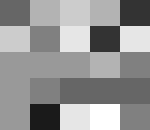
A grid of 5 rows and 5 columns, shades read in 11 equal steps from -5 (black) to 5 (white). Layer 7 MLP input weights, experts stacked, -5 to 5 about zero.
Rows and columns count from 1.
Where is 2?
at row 1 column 2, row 1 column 4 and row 3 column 4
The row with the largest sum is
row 2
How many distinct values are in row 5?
5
